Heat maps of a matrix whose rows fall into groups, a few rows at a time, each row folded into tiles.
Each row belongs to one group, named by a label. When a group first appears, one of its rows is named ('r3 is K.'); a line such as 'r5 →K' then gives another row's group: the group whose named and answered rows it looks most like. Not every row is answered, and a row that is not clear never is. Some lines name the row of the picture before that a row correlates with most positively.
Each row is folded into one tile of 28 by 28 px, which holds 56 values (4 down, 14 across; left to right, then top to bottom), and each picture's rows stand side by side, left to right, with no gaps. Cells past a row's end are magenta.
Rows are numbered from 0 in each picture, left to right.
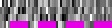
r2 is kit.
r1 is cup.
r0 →kit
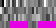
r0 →cup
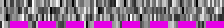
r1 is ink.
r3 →ink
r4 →cup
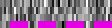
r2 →cup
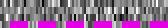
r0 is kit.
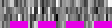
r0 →kit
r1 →ink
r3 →ink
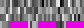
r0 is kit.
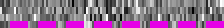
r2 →kit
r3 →cup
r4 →cup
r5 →kit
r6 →cup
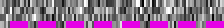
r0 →kit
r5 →cup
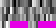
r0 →ink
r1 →cup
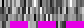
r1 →cup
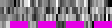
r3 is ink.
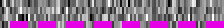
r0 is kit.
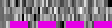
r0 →kit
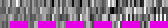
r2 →kit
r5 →ink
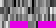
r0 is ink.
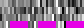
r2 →kit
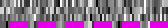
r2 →cup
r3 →cup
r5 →ink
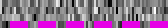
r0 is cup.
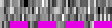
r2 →kit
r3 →ink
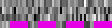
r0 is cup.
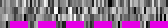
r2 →cup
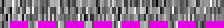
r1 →ink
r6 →ink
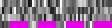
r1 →cup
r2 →ink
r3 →ink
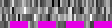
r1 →kit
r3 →kit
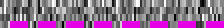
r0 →ink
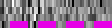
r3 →kit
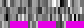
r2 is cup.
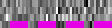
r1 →cup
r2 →cup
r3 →cup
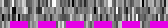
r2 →kit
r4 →ink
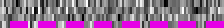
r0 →kit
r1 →ink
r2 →cup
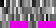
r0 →cup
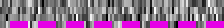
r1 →ink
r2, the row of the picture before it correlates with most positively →1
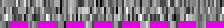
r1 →kit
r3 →kit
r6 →kit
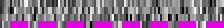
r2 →kit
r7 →ink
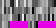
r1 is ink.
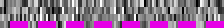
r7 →cup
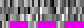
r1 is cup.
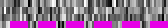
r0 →ink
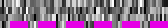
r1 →kit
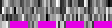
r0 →cup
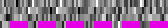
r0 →kit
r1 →ink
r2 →ink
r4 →ink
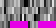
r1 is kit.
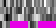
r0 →kit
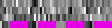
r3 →cup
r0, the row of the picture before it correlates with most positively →1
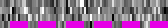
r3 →cup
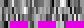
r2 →cup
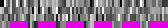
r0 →cup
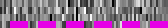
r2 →kit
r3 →cup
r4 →ink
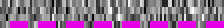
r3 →cup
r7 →kit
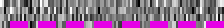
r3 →cup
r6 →cup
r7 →ink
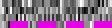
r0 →kit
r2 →ink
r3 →ink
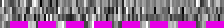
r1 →cup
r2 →cup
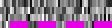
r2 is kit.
